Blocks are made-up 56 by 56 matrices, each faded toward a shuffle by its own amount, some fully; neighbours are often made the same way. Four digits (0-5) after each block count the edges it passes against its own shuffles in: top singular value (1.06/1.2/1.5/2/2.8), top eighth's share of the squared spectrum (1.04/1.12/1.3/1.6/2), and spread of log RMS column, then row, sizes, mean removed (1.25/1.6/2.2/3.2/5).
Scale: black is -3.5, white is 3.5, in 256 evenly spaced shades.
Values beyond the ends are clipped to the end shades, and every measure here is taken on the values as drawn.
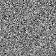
3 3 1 1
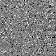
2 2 0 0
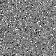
2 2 1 0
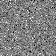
0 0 0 0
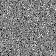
0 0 0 0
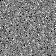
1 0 0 0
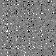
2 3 2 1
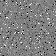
0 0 0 0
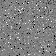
0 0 0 0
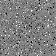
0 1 1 0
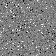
1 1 0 0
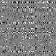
4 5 2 3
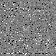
3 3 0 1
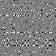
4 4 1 2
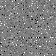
3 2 0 1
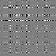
5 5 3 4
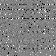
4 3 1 2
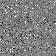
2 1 0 0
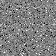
2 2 0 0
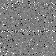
3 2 1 1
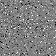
2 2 0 1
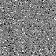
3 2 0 0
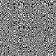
4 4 3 2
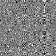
4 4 2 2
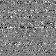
2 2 0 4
